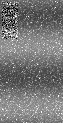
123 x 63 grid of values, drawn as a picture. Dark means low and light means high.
An odd patch, rougher than its surroundings, sits in the top left. The top left is the roughest part. Stripes running across repeat 2 times from top to bottom.
